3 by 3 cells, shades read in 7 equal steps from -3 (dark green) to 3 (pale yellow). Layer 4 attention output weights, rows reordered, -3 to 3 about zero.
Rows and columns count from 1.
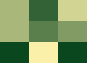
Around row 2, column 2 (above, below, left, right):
-2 3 1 0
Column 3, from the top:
2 0 -3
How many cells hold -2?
1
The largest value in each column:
1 3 2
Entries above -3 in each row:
3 3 1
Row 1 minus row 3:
4 -5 5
